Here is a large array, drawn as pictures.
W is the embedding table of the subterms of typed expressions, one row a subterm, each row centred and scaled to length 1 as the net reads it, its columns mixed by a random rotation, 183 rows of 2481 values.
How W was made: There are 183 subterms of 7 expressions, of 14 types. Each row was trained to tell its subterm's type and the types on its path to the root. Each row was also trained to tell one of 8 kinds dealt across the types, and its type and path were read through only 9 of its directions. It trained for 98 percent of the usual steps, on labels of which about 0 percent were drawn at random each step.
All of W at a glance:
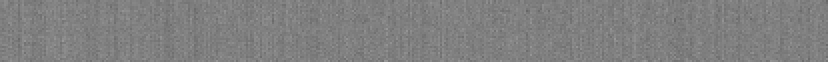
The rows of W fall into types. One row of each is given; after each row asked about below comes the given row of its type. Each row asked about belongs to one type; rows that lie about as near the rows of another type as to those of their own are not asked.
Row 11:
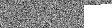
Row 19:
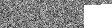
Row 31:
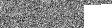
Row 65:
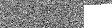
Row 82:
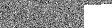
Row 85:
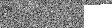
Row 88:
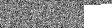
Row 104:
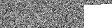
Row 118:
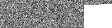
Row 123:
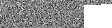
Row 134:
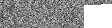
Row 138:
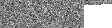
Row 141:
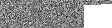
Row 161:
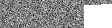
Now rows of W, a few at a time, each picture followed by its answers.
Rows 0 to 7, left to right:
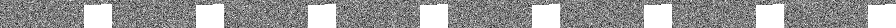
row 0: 19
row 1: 138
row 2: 134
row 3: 31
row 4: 65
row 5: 138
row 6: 138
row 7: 85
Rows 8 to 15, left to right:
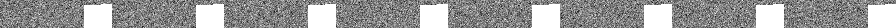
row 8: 88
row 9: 138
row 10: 82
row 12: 19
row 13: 134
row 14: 82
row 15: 141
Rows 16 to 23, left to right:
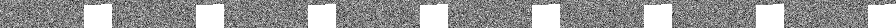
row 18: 138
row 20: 123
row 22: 134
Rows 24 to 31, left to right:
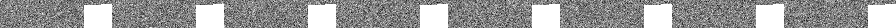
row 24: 31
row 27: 134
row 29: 11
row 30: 88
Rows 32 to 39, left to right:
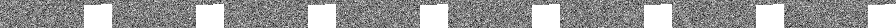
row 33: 123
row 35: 82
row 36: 138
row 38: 118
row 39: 134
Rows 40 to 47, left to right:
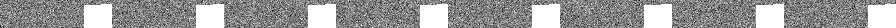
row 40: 88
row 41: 123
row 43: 11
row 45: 85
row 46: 65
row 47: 88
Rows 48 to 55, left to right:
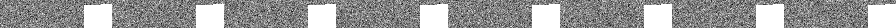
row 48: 11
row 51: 123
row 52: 88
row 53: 161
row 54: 31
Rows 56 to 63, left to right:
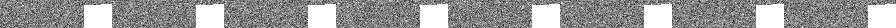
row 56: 85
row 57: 134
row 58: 85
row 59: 118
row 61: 118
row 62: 118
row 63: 19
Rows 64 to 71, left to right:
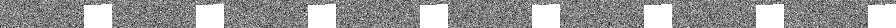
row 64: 65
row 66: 65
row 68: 82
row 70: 123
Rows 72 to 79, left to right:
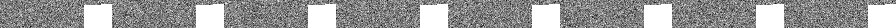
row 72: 138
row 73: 123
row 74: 118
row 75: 141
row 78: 118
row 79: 85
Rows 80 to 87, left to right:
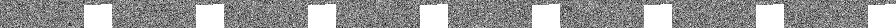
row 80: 104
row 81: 141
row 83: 161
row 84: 104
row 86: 31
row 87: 11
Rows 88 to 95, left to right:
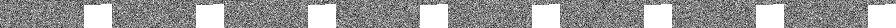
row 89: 104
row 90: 134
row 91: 88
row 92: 141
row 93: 11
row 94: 141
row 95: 65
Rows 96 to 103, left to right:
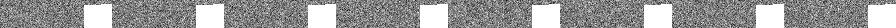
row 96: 161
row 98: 31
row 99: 138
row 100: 104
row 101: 85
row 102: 123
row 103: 82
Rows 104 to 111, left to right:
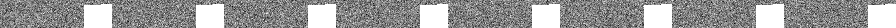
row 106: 31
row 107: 88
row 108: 85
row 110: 31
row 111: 19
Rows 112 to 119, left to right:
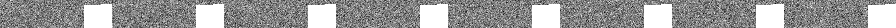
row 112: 123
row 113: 123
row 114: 134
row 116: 88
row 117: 141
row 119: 141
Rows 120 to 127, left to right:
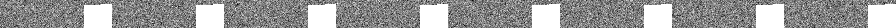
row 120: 85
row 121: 138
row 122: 134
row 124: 134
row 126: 88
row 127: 19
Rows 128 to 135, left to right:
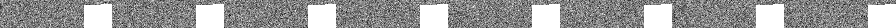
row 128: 11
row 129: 123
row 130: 161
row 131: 141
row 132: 141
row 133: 31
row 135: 31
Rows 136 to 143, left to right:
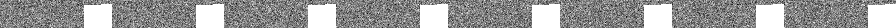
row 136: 138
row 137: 138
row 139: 118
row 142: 118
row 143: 118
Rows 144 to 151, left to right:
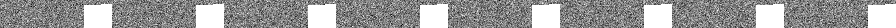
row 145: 65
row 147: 123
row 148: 141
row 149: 65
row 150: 161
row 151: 31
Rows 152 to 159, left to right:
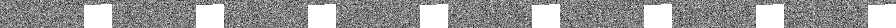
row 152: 31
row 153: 123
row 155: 104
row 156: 161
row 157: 88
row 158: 141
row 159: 141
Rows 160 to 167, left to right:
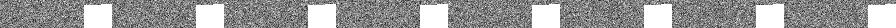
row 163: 31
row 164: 85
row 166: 19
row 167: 88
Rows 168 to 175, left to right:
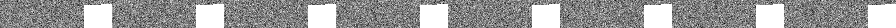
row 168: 138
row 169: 123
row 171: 134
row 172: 141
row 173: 138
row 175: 104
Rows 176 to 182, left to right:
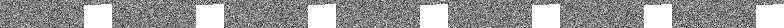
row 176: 65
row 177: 134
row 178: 161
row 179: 11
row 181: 161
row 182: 11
